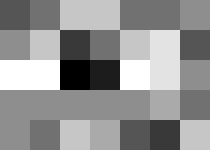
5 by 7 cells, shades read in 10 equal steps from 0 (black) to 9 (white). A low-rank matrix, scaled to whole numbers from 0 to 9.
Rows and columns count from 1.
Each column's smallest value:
3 4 0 1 3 2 3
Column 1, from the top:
3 5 9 5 5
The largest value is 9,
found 3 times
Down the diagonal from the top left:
3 7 0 5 3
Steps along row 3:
same down up up down down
